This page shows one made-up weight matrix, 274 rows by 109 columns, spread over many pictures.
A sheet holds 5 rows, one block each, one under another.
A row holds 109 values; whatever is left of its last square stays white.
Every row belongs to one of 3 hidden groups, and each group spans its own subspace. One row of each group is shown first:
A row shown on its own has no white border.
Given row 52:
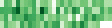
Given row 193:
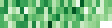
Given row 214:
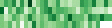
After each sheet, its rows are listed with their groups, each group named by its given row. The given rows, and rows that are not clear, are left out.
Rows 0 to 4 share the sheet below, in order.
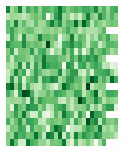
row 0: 52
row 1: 52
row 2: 193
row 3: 193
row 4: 52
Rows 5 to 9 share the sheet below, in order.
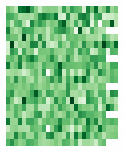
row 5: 193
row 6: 214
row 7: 52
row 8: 214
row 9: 52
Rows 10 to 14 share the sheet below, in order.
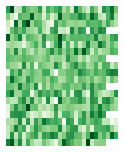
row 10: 193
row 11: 52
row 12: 214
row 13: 193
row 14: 193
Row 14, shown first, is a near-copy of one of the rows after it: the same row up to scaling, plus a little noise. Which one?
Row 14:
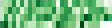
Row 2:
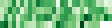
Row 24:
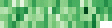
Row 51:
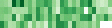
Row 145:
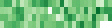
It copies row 2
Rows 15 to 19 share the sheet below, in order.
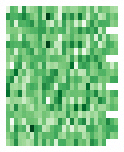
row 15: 52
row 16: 52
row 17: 193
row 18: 52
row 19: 193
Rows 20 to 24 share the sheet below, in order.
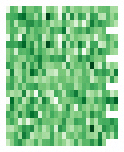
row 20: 52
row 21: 52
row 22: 214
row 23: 214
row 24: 193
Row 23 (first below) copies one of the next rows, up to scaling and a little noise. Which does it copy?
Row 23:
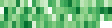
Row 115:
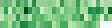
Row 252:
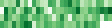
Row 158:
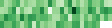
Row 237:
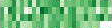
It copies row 252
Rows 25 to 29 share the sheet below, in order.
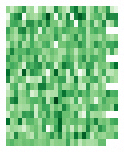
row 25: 214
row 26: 214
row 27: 214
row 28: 214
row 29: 52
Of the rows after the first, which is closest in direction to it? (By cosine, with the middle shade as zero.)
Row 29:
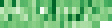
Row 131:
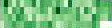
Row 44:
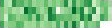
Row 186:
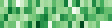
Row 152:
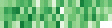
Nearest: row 44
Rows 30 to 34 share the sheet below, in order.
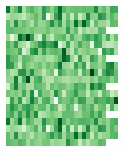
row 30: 52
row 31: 193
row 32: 193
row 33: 214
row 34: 52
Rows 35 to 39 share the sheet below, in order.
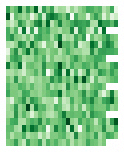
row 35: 214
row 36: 193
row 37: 52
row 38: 193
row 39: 214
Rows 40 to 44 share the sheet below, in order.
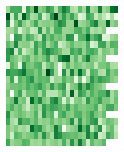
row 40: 214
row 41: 193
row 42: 52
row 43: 193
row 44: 193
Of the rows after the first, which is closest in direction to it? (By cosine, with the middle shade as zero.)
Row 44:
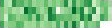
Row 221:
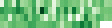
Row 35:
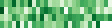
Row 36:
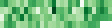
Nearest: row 35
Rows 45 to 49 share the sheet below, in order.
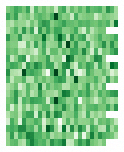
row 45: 214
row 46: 52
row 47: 214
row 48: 214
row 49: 52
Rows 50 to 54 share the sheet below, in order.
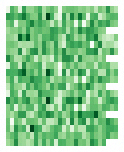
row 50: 52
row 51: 193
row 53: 52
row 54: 193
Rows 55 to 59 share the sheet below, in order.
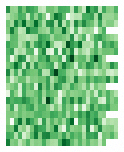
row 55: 52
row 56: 52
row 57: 214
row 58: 52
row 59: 193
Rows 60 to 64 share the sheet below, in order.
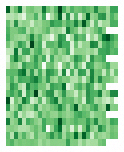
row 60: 52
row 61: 193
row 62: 52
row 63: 214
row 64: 52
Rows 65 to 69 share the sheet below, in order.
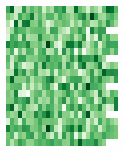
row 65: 193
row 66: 52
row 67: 193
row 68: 193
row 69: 52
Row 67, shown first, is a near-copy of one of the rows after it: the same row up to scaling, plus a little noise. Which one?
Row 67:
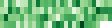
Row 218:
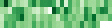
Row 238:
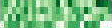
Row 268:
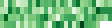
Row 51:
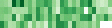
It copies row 268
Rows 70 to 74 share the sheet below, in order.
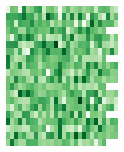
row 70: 52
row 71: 193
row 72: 52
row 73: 193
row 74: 52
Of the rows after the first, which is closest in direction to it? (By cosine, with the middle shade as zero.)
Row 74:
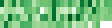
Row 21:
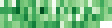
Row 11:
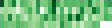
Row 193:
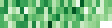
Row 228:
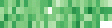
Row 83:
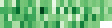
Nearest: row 11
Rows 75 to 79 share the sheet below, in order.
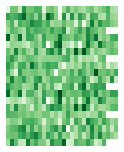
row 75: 52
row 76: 52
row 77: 214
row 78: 52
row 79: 52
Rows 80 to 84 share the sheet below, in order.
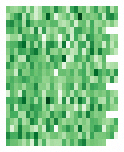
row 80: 214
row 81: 52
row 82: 214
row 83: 52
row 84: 214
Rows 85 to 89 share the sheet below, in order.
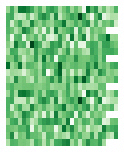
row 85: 193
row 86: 193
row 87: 52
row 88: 193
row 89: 193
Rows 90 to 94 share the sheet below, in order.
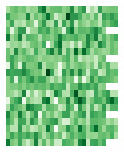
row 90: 52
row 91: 52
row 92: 52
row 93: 214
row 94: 214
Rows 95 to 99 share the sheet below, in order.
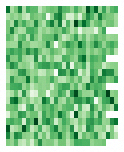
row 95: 52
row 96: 214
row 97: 193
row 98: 214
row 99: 214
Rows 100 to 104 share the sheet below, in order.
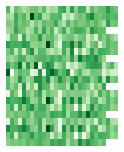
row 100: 193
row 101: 52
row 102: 214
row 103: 52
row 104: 52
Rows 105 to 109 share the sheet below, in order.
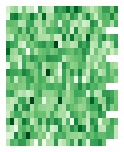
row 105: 214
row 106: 193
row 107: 52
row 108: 193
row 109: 193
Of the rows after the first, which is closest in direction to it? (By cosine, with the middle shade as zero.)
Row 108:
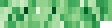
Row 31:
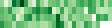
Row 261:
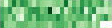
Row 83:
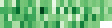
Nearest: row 83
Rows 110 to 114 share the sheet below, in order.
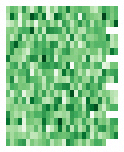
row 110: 214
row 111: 193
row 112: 193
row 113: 193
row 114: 52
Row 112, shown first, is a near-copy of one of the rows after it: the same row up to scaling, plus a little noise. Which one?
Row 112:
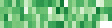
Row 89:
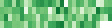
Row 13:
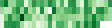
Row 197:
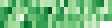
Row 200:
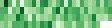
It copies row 89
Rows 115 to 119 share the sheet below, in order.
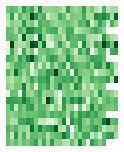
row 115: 214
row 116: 214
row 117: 214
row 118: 52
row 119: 193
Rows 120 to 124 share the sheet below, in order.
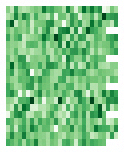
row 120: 193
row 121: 52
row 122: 193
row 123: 193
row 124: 214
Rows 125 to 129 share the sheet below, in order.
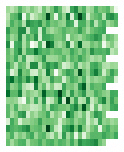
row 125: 214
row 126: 214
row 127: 214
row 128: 52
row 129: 52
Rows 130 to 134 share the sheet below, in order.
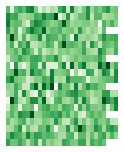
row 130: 193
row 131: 193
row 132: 193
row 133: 214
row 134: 214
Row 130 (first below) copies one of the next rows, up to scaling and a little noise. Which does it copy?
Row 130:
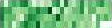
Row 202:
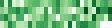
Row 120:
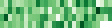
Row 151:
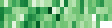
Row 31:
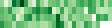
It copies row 151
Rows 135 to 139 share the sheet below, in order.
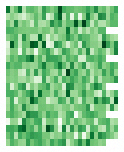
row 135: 52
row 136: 214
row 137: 52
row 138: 214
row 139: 52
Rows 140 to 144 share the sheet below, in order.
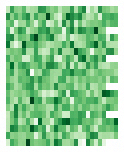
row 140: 52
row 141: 214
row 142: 193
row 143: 193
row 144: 214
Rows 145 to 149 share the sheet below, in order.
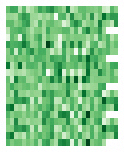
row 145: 193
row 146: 52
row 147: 52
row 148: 193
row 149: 193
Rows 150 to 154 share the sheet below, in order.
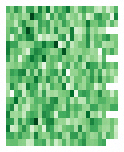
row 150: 214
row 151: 193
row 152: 52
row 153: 193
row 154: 214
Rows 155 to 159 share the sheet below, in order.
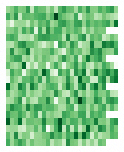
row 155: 214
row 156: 193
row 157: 214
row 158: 214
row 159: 52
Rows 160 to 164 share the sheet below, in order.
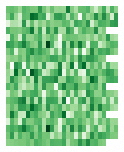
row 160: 214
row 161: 52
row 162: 193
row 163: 52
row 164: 52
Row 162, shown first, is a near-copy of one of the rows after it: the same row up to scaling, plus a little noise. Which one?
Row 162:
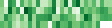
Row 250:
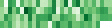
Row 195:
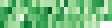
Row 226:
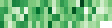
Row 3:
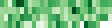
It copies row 250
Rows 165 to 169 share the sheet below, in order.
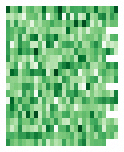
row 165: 52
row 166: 214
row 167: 214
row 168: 214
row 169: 214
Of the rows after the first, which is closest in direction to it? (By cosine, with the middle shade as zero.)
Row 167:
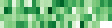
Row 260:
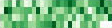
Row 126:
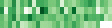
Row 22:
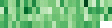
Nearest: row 260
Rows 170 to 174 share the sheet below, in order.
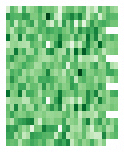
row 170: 52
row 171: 52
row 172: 214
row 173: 52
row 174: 193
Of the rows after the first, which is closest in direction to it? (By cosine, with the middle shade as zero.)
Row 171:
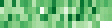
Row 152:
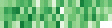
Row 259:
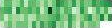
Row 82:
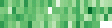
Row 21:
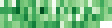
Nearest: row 152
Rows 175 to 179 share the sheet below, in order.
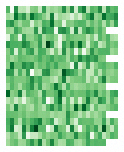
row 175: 193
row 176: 52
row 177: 193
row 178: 52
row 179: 214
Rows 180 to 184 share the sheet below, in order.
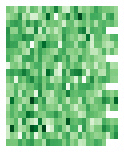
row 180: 214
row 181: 193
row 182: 52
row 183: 214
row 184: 214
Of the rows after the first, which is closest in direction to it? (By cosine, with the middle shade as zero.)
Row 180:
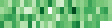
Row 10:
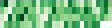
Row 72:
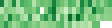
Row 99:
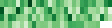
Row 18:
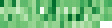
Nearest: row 10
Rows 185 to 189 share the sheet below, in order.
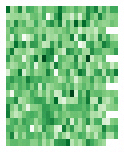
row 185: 52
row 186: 193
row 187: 214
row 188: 193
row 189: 193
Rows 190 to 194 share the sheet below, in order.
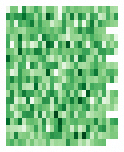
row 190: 52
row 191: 214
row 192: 214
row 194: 52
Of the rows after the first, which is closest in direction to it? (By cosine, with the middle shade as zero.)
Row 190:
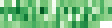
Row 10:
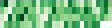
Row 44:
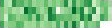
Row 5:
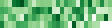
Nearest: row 10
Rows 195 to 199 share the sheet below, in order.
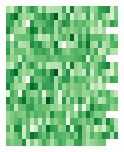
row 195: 193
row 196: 193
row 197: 193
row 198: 52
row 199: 214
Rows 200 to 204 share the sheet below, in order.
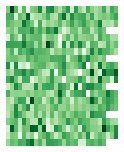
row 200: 193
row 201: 52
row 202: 193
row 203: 193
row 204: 214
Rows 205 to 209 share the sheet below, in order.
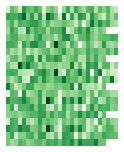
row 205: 52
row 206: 214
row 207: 193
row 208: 52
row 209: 52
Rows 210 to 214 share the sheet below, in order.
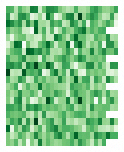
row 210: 214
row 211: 214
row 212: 214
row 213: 214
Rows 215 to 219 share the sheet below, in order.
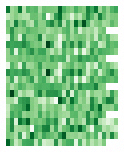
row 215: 52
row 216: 52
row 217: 52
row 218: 193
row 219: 193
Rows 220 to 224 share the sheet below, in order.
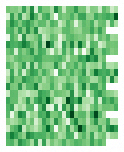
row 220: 214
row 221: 52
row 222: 214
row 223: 52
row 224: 214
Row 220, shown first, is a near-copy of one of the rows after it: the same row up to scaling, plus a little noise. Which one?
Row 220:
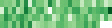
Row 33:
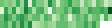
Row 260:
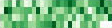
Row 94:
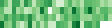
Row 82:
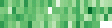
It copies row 33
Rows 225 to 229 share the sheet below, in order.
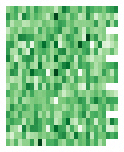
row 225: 214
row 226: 193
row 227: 214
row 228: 214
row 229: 214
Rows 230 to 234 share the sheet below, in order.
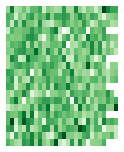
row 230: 193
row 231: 52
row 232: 193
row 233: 214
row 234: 193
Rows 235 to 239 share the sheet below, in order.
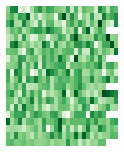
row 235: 193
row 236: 214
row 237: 214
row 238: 193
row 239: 52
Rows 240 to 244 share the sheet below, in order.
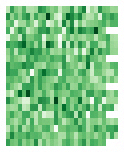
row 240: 52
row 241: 52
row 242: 193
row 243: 193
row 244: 214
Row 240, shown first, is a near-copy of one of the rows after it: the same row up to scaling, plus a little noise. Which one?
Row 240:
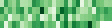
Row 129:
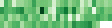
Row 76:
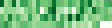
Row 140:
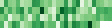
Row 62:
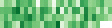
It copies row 140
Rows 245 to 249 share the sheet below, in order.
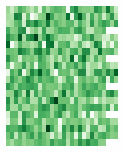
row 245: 214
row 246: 214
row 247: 214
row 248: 214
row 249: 52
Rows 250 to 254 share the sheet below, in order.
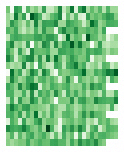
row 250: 193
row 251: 193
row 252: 214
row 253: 214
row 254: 52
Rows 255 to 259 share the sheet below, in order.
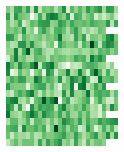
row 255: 214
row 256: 193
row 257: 214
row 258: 193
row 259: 214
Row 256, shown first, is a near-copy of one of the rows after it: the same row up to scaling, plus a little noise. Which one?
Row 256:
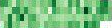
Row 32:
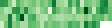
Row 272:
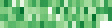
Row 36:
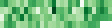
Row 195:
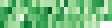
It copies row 32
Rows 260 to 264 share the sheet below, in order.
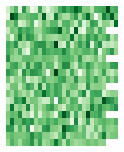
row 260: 214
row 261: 193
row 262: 214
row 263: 193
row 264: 193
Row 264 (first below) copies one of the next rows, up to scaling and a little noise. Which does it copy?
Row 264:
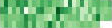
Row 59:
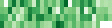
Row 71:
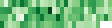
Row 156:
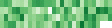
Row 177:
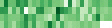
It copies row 177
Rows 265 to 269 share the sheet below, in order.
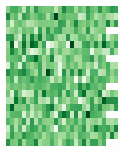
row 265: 214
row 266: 214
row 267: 52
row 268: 193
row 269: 214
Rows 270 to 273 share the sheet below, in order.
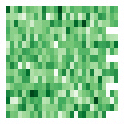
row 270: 52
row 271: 214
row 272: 193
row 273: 214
